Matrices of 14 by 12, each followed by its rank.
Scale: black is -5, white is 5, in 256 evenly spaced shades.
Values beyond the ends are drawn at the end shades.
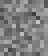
full rank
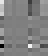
one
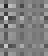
one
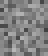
full rank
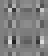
one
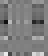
one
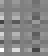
one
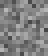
full rank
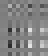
one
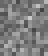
full rank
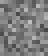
full rank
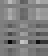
one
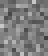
full rank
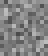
full rank
